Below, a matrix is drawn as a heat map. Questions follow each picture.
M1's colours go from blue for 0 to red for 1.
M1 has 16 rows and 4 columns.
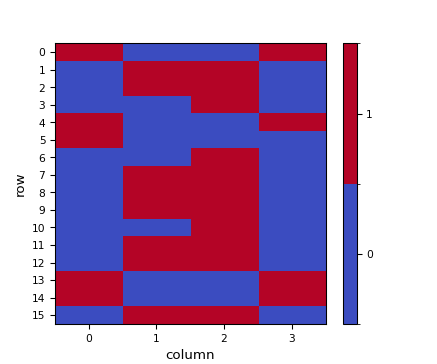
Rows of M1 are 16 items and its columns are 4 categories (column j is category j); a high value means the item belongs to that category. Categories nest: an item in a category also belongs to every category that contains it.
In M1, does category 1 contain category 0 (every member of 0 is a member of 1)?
no
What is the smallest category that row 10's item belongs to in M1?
2
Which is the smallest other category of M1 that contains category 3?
0
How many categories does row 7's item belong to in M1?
2
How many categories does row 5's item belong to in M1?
1
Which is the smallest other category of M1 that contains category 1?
2
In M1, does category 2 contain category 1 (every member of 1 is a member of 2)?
yes
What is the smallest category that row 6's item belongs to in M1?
2
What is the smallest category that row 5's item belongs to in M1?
0
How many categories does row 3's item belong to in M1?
1
